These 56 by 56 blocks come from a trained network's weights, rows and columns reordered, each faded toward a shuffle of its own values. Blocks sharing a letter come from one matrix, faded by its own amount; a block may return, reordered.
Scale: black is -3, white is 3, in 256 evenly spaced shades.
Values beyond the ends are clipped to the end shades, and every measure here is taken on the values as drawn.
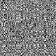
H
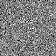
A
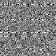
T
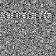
T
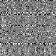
T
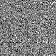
A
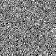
A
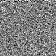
A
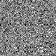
A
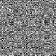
H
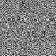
H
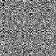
H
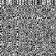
H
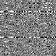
T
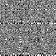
T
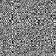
H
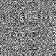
H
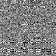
T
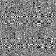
T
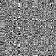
H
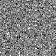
A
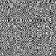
H
